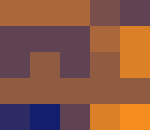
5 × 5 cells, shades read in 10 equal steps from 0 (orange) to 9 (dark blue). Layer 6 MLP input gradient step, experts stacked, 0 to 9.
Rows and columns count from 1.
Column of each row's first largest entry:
5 1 1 1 2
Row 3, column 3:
6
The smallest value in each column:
3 3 3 1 0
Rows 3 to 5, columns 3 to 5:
6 4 1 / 4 4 4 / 6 1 0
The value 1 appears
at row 2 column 5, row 3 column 5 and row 5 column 4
